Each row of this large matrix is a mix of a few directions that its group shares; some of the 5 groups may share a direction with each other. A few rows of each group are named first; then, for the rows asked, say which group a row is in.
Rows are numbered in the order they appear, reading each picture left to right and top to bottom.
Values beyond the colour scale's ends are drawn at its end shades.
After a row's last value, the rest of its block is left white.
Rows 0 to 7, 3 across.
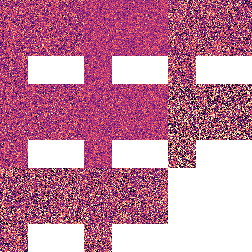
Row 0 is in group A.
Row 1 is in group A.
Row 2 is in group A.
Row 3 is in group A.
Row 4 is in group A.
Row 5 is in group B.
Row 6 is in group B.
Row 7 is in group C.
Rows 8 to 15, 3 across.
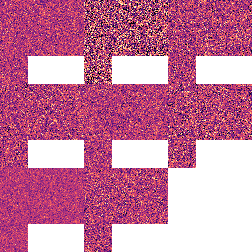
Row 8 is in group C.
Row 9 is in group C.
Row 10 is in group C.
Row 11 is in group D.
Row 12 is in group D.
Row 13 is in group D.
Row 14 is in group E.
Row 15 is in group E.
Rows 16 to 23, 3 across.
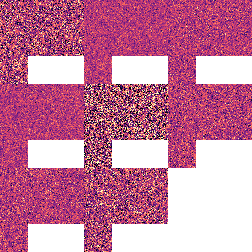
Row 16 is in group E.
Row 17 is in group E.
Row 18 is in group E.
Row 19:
D
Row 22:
D
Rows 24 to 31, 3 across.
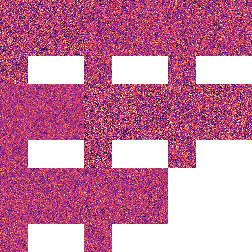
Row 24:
E
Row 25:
D
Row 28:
C
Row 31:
B
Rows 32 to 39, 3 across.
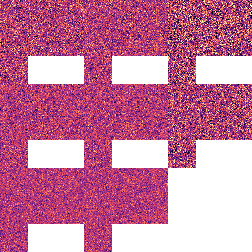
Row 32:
D
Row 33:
D
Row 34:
C
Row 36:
A
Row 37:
A
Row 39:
C
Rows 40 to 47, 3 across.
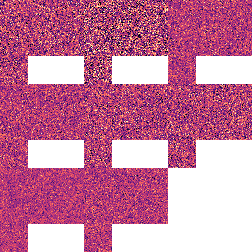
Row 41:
D
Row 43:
B
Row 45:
B
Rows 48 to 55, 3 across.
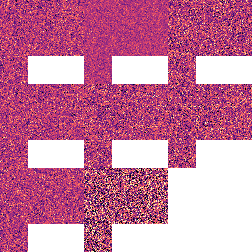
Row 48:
D
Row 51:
A
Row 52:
D
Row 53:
C
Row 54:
E
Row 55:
B
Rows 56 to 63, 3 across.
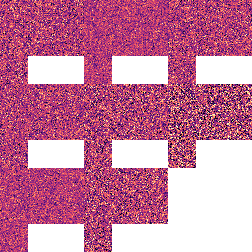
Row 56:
C
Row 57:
A
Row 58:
D
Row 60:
E
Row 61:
B
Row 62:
D
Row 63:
C
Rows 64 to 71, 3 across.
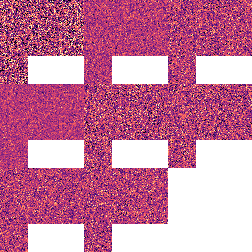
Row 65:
B
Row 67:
A
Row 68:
B
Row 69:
D
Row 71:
C
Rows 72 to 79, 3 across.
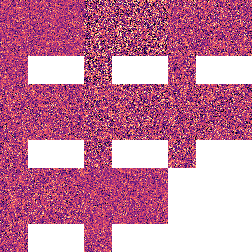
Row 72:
D
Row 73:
A
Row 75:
A
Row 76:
E
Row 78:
A
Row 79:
E
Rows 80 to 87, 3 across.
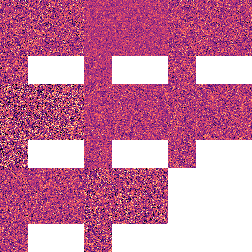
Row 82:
D
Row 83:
D
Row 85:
C
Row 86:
B
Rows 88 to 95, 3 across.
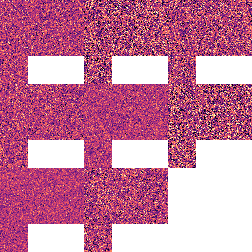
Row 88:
B
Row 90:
D
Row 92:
D
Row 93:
B
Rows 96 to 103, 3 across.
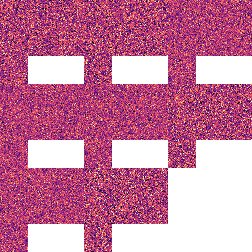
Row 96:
A
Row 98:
A
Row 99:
B
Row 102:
E
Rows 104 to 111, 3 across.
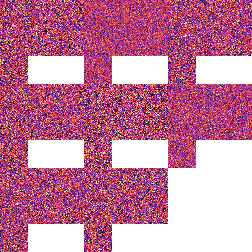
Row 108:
A
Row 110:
C
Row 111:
E
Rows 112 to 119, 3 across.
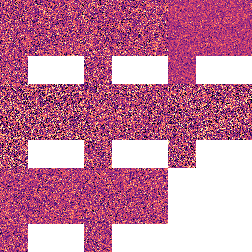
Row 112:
C
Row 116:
B
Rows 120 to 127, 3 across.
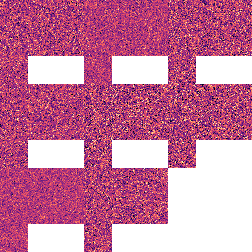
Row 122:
C
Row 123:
E
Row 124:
A
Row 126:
E
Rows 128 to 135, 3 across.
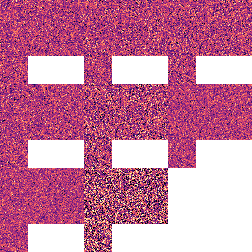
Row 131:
C
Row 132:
B
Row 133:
B
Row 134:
E
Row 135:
B
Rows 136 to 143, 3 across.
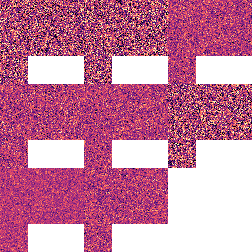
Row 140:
C
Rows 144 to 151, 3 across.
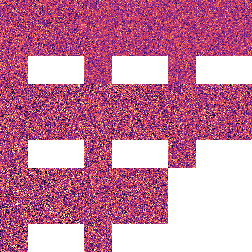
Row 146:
E
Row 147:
E
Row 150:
C
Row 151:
A
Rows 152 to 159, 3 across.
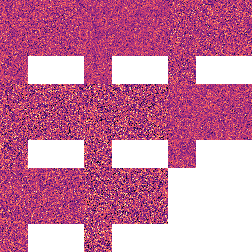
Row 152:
A
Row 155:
A
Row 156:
C
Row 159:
C
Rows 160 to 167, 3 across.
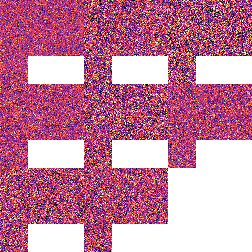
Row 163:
D
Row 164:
A
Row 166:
D
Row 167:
E
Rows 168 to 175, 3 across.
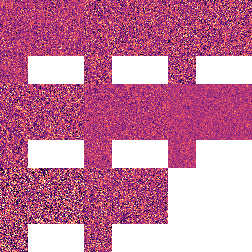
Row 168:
B
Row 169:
E
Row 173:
E
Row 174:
C
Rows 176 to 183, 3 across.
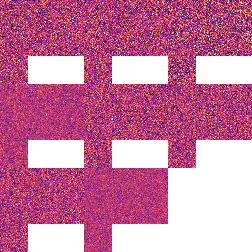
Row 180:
A
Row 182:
E
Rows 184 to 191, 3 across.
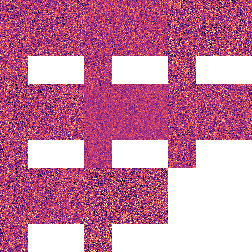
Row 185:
E
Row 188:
D
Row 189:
D
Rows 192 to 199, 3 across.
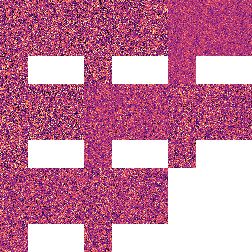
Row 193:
D
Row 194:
C
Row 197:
C
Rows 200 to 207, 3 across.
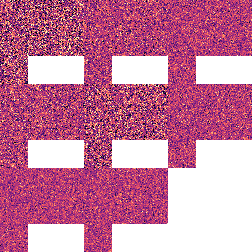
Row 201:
B
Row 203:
E
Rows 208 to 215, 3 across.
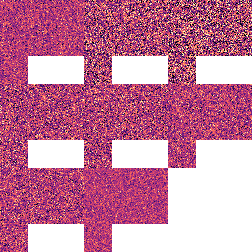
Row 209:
B
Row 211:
C
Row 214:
D
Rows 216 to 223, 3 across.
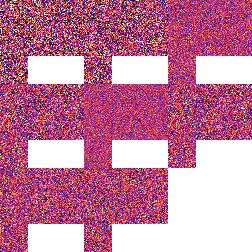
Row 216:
E
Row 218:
C
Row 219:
E
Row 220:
D
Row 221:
E
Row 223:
B
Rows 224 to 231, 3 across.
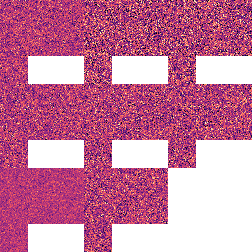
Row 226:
D
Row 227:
A
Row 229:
C
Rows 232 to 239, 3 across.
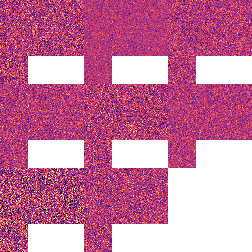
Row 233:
A
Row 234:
D
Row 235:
A
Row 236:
A
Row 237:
B
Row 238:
B
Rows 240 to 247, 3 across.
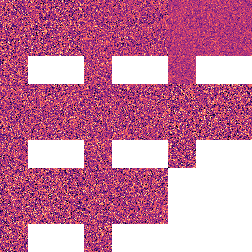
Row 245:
B
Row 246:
A
